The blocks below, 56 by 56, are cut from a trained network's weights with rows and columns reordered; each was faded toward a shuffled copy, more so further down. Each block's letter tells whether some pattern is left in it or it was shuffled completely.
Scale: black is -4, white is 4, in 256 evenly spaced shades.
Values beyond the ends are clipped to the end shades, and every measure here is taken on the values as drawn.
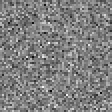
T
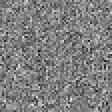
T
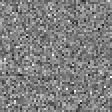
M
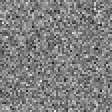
T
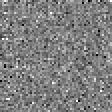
T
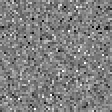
M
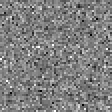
T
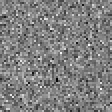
M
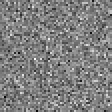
M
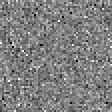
M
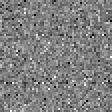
T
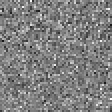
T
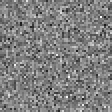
M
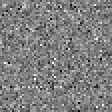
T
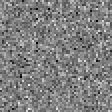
M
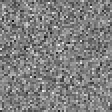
M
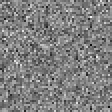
M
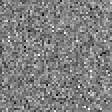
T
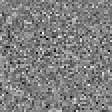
T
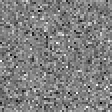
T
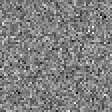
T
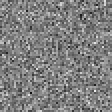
M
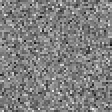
M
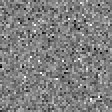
M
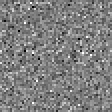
T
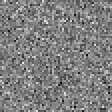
M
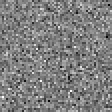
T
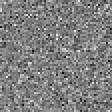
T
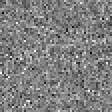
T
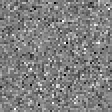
M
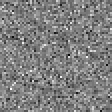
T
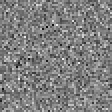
T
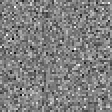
M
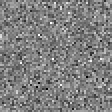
M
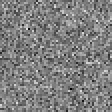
T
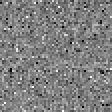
T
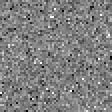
M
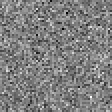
M
